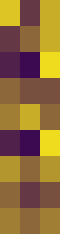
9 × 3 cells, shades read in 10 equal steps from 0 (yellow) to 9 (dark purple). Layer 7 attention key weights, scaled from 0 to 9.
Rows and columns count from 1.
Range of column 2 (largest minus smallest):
7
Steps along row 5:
down up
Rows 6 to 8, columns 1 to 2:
8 9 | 3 5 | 5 7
